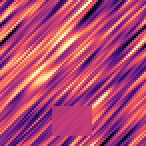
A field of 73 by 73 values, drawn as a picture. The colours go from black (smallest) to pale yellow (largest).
Grain: diagonal, up to the right. Average level on the scale: 50%. Calmest part: bottom middle. Odd patch: calmer, in the bottom middle. Ninth with the highest average: middle left.
